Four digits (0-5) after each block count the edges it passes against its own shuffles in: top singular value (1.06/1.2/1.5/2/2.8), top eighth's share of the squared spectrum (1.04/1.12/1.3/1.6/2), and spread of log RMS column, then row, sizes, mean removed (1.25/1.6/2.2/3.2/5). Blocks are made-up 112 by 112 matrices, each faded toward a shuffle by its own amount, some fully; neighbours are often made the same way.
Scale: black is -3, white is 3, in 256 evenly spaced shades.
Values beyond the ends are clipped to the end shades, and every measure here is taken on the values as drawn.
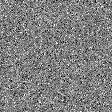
0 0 0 0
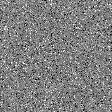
0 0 1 0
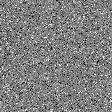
0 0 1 0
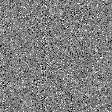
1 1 2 0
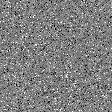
0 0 0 0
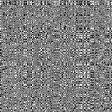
5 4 3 3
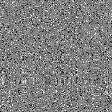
4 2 1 1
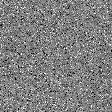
2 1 0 0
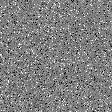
0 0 0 0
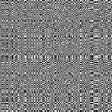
5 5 4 4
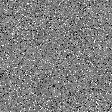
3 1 0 0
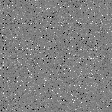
3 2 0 1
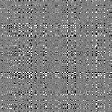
5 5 4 4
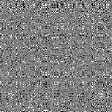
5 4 3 3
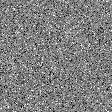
0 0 0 0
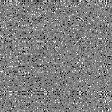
4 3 2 2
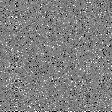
4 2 1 1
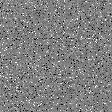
3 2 0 0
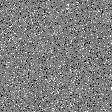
2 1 0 0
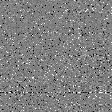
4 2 0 1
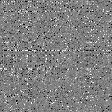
4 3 1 2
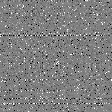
4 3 1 2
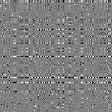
5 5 3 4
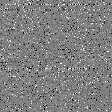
4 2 0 1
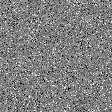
0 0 0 0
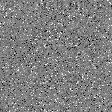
3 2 0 1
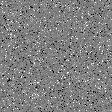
0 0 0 0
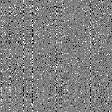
5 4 3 2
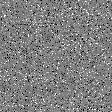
2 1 0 0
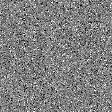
0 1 2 0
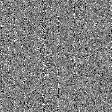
1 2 3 0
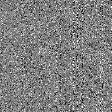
1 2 3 0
